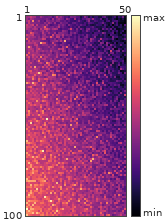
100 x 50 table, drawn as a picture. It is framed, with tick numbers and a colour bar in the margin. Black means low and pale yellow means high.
Slope: up to the bottom left. Ninth with the highest average: bottom left. Average level on the scale: 40%. Histogram: bell-shaped. Stripes: none. Ninth with the lowest average: top right. Grain: fine.
